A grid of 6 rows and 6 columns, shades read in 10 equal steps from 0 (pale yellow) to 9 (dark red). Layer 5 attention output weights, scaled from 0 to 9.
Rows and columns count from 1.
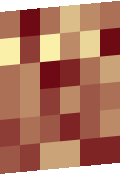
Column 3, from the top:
5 0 9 7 6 3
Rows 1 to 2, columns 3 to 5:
5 2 4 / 0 4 1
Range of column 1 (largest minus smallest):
7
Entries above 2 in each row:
5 3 6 6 6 6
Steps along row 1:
up down down up up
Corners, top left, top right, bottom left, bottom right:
5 5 6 8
